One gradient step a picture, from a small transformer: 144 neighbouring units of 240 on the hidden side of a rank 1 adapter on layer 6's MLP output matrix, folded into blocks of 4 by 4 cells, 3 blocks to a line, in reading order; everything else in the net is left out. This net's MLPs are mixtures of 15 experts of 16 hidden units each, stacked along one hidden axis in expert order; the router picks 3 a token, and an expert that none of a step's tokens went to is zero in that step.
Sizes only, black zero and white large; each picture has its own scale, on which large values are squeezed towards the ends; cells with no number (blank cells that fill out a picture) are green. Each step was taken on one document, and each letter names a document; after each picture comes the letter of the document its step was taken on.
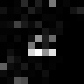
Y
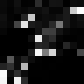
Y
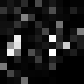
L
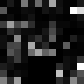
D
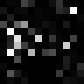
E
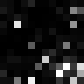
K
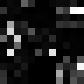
D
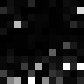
K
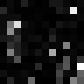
D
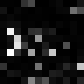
E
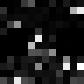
K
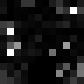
D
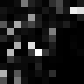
Y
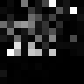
Y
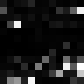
K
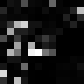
Y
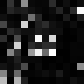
Y
